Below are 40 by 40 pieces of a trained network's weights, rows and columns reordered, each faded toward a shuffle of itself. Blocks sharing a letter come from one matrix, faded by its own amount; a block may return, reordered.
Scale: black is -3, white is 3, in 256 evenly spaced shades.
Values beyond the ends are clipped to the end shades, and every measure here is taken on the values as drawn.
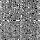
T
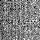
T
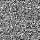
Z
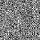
Z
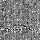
T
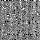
T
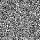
Z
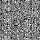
T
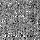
T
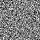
Z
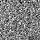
Z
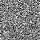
Z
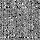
T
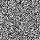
Z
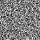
Z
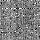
T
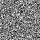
Z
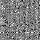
T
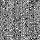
T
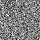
Z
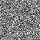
Z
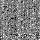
T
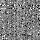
T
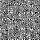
T
